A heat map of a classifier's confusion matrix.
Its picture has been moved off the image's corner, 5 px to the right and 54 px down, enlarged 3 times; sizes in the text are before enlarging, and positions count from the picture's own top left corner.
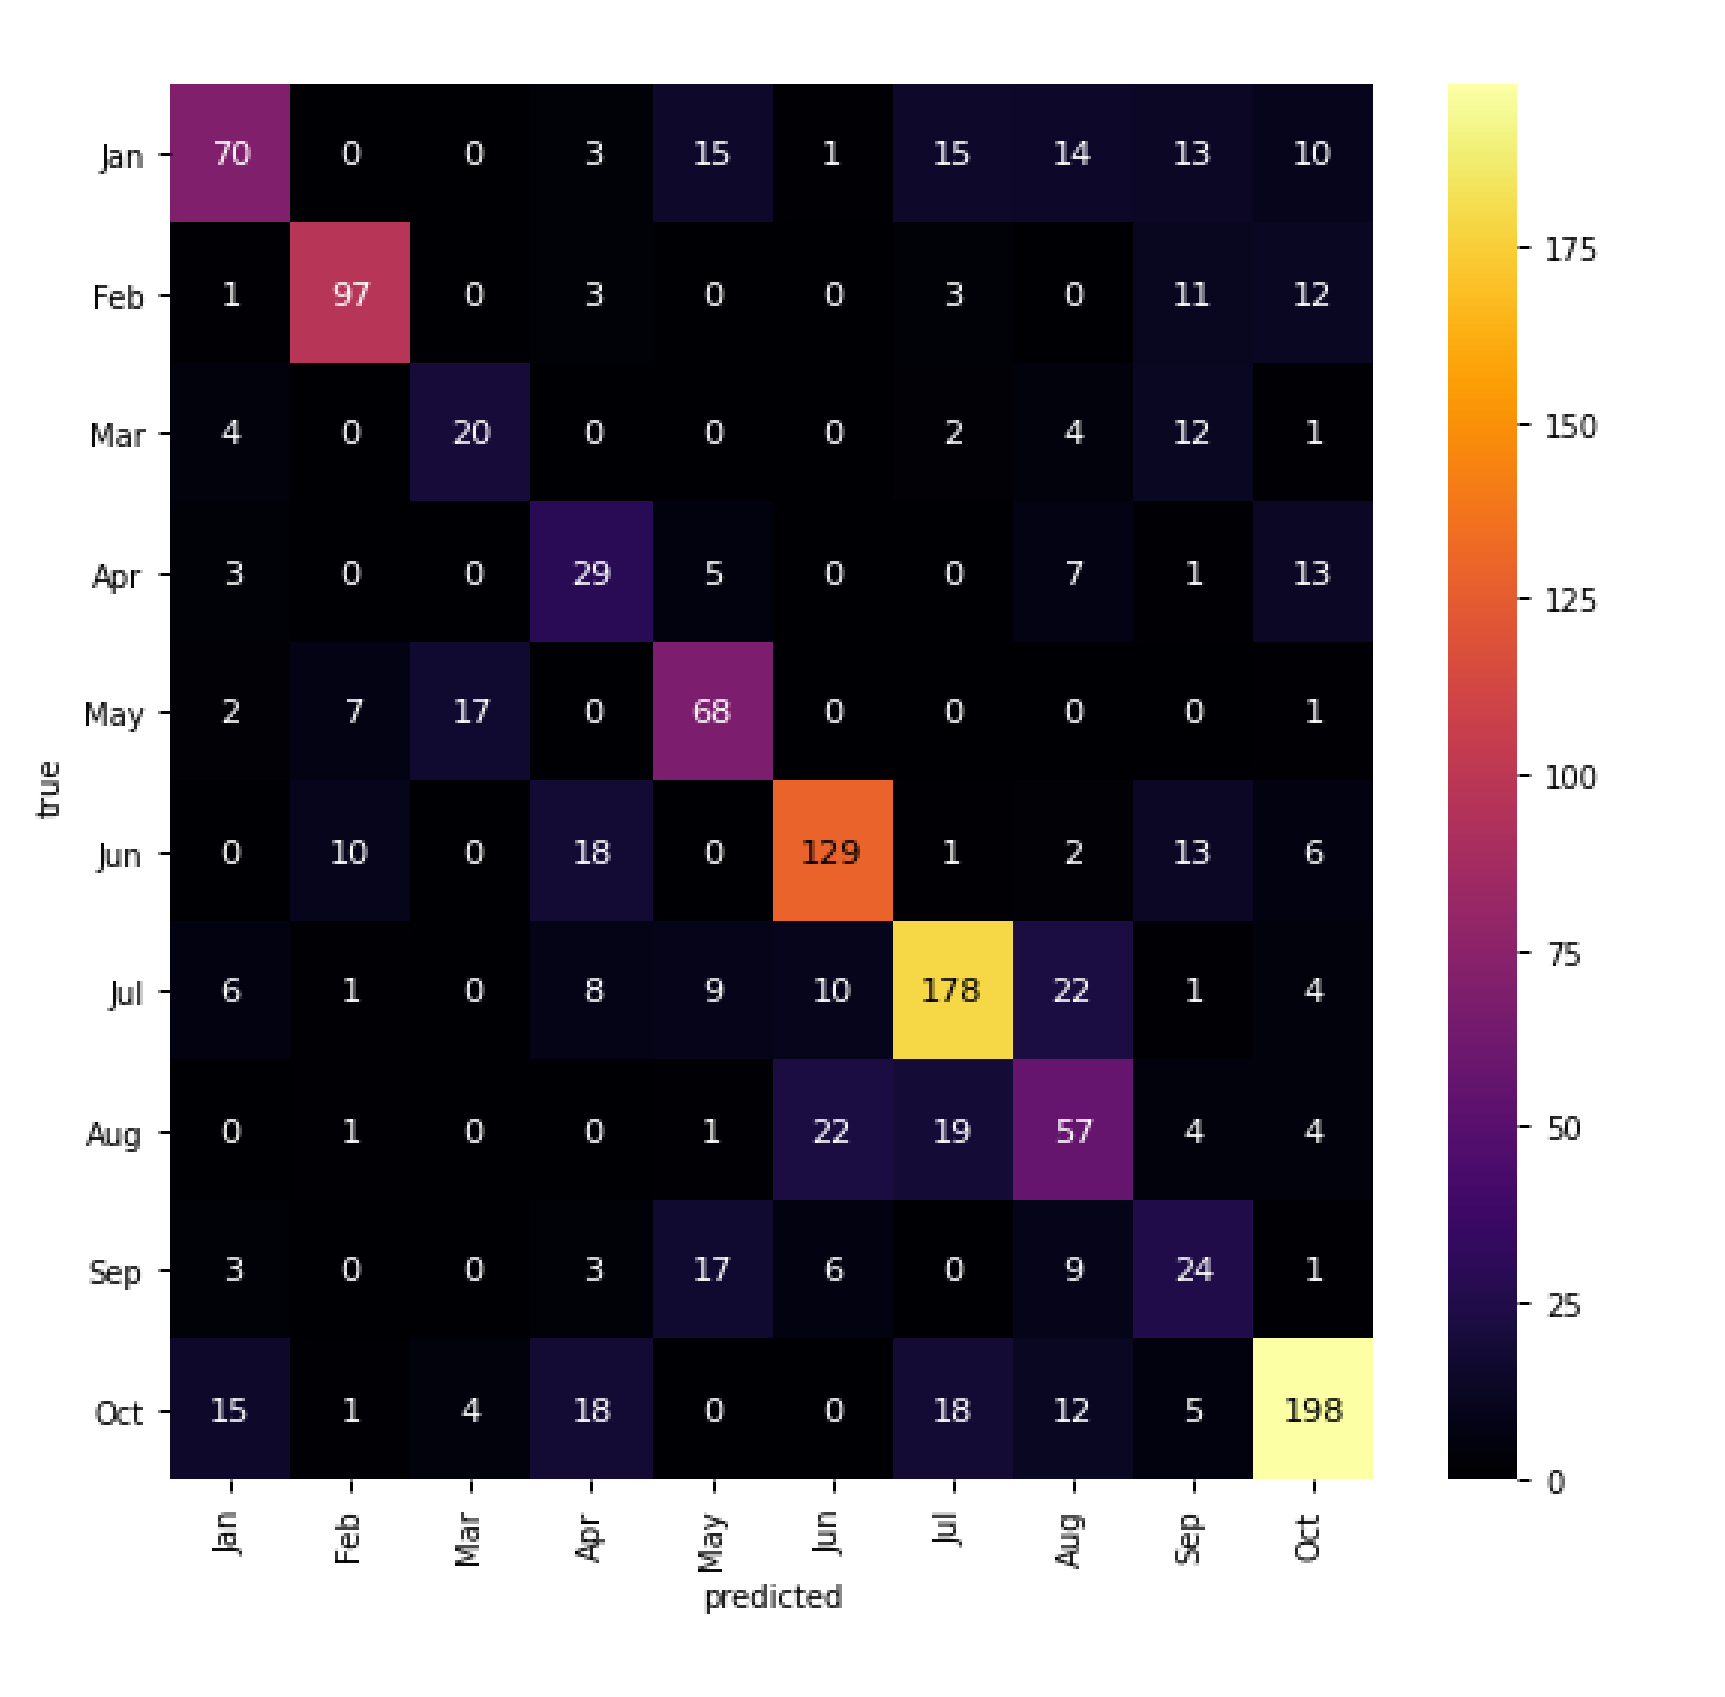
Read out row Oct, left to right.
15 1 4 18 0 0 18 12 5 198
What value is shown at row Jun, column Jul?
1
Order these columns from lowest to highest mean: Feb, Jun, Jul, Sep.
Sep, Feb, Jun, Jul
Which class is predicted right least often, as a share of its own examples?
Sep
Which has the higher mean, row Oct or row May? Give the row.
Oct
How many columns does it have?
10
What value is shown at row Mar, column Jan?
4
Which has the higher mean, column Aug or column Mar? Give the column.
Aug
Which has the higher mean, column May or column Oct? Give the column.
Oct
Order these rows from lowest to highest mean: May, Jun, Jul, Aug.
May, Aug, Jun, Jul
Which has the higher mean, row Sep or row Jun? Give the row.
Jun
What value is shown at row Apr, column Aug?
7
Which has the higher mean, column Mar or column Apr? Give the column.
Apr
